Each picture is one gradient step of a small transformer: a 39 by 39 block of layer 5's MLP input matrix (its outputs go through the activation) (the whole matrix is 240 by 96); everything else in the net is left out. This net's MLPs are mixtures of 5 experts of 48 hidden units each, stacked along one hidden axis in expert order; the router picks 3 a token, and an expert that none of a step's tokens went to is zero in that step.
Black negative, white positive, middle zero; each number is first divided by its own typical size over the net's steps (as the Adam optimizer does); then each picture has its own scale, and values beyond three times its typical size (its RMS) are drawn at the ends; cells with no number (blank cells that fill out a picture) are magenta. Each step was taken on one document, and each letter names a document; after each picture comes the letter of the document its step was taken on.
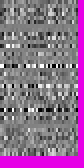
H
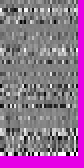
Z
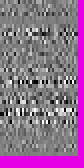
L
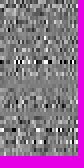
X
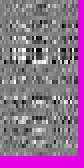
X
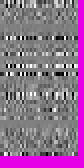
H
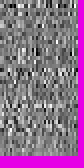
L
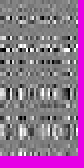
Z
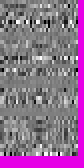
X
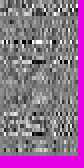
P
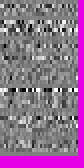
P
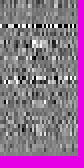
L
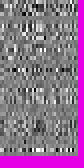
P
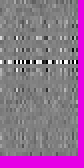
X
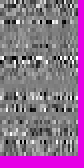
X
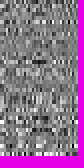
P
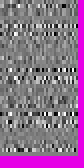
L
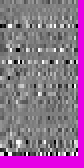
Z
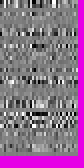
L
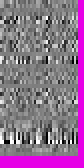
P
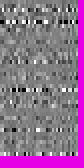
X
